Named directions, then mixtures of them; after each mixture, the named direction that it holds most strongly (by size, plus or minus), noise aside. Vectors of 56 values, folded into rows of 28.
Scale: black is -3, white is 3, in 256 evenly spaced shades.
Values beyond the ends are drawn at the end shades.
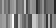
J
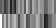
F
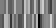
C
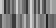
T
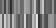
C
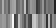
J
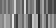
J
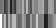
F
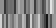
F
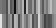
F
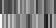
F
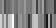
J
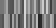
C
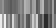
F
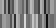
T
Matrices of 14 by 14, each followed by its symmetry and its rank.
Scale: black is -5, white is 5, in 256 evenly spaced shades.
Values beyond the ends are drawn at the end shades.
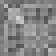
symmetric, rank three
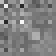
symmetric, rank three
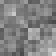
symmetric, rank three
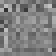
neither, rank three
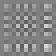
symmetric, rank one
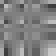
symmetric, rank one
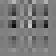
neither, rank one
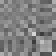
symmetric, rank three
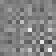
symmetric, rank three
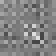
symmetric, rank three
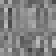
neither, rank three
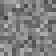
antisymmetric, full rank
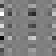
neither, rank one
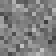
antisymmetric, full rank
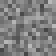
antisymmetric, full rank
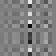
neither, rank one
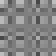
symmetric, rank one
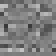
neither, rank three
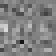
neither, rank three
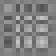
symmetric, rank one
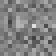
neither, rank three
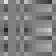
neither, rank one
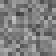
antisymmetric, full rank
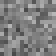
antisymmetric, full rank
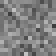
antisymmetric, full rank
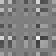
symmetric, rank one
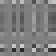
neither, rank one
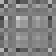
symmetric, rank one
